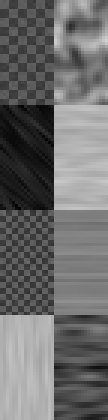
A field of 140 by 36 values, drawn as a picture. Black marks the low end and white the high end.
It is made of 4 by 2 panels. Panel 1,1: low, checkered. Panel 1,2: middling, blotchy, strong in contrast. Panel 2,1: very low, slanting down to the right, faint in contrast. Panel 2,2: high, streaked across, faint in contrast. Panel 3,1: low, checkered. Panel 3,2: middling, streaked across, faint in contrast. Panel 4,1: high, streaked downward, faint in contrast. Panel 4,2: low, streaked across.
